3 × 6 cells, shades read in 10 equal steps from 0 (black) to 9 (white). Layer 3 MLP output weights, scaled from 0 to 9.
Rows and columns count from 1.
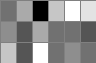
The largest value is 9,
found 2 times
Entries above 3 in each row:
5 4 5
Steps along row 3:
down up down up down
